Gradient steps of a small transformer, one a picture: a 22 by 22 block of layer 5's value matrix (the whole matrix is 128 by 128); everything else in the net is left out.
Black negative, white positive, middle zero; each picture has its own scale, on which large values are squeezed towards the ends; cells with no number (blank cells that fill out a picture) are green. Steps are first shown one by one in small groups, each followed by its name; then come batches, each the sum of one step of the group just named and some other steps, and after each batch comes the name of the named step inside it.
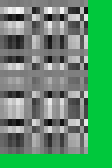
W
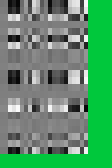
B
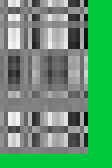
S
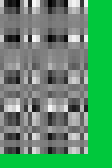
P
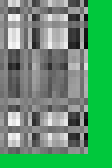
S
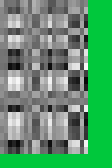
P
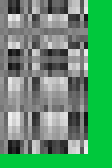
B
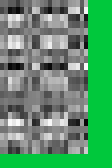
B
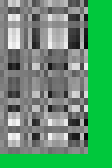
S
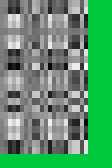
B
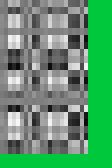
S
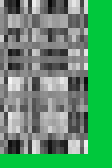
P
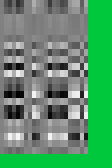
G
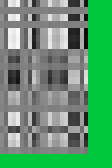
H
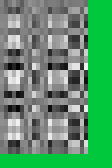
G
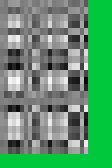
G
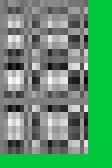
G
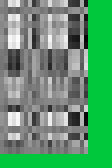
H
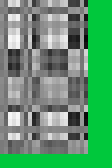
H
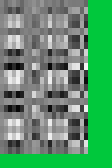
G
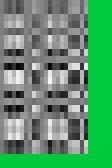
G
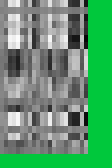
H
